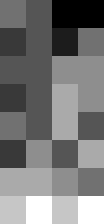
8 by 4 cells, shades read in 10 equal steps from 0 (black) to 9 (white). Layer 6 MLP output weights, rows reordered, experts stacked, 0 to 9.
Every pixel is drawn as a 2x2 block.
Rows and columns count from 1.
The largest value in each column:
7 9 7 9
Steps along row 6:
up down up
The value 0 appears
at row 1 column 3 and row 1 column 4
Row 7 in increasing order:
4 5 6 6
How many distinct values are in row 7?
3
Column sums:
30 35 33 36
